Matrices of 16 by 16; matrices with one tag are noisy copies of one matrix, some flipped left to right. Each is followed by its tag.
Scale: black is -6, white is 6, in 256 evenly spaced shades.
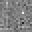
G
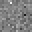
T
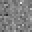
T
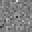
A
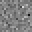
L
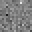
T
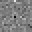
A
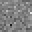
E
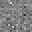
T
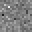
L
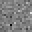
E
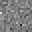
E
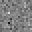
G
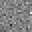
E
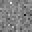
T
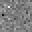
L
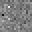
L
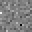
E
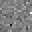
E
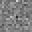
A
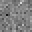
T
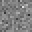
L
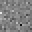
E
